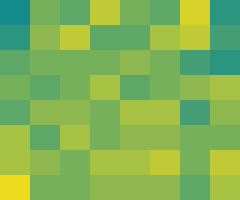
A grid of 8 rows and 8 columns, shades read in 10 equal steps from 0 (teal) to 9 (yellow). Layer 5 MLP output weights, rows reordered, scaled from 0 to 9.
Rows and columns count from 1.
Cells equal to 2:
3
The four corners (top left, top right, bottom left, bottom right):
0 1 9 6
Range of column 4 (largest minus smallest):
4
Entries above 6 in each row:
2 2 0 0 0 0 2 1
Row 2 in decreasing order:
7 7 6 5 3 3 2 1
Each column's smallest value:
0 3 3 3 3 3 2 1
